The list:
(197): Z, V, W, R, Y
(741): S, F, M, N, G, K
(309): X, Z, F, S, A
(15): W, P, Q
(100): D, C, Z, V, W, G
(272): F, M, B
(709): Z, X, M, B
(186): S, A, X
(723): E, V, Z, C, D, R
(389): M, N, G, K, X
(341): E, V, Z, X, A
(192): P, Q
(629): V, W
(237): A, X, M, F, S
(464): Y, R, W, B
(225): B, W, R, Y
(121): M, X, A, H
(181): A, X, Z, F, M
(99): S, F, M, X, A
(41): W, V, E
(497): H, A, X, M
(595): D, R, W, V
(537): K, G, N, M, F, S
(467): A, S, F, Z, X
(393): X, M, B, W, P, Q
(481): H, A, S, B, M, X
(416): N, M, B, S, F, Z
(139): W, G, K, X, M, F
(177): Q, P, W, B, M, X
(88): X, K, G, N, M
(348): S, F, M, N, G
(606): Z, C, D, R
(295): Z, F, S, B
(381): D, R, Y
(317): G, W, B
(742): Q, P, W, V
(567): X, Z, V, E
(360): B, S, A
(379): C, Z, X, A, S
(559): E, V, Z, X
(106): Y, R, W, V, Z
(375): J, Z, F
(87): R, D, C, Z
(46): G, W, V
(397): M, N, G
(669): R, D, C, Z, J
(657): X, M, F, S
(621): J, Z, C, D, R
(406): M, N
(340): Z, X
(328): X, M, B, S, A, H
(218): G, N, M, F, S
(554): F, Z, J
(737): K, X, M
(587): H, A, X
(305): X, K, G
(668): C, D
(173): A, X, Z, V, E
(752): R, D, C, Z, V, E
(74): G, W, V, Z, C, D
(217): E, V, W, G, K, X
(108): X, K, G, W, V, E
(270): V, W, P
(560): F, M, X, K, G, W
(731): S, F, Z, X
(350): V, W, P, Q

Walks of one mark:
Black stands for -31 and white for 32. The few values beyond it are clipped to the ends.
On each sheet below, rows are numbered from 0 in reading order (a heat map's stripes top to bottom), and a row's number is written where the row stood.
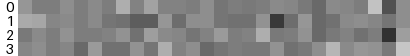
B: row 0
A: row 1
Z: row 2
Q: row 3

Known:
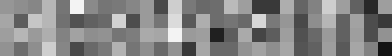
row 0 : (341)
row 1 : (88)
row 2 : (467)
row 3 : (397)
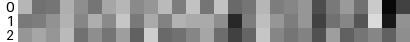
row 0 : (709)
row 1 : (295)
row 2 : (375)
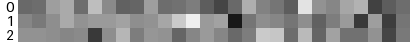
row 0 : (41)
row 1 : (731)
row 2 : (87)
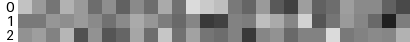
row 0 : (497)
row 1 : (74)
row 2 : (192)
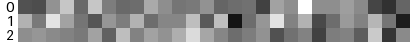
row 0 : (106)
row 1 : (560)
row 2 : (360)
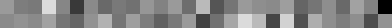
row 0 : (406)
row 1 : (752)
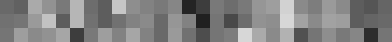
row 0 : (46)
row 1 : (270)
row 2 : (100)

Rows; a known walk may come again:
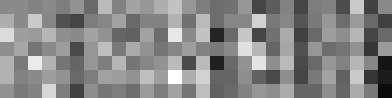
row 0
(360)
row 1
(737)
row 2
(181)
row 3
(606)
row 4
(560)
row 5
(328)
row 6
(406)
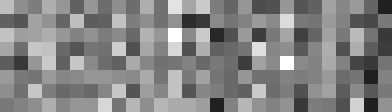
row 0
(121)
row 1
(46)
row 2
(237)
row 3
(88)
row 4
(106)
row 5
(340)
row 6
(305)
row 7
(295)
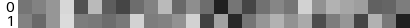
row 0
(350)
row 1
(218)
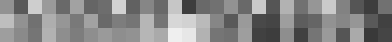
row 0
(108)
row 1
(497)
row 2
(481)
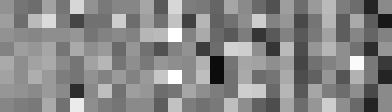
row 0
(567)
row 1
(389)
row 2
(186)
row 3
(723)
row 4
(272)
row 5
(99)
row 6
(87)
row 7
(559)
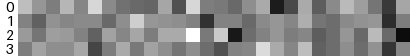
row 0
(173)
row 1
(317)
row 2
(657)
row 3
(100)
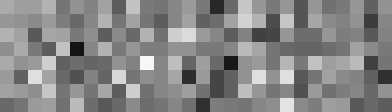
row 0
(554)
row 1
(752)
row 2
(587)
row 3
(668)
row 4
(177)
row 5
(139)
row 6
(375)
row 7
(629)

